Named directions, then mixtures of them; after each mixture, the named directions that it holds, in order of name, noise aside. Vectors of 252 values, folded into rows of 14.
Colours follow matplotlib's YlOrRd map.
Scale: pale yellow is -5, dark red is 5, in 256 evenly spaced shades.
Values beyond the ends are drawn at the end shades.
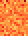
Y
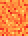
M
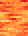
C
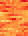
C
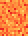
M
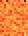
Y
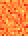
M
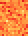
C, M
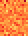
Y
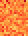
Y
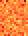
Y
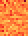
C, Y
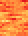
C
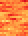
C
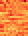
C, Y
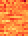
C, Y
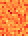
M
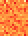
Y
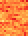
C, Y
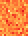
M
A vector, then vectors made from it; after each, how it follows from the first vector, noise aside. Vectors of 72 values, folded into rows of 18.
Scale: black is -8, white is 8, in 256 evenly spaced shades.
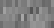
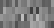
scaled up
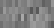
copied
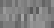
copied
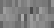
copied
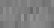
shrunk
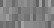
wrapped around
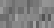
wrapped around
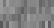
wrapped around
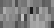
scaled up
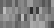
scaled up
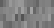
reversed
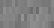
shrunk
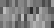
scaled up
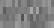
negated
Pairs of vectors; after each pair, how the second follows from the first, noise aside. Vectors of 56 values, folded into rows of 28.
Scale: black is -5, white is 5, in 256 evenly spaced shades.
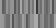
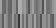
reversed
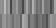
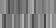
reversed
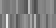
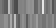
wrapped around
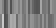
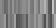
reversed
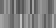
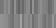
shrunk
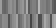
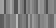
reversed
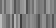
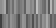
wrapped around
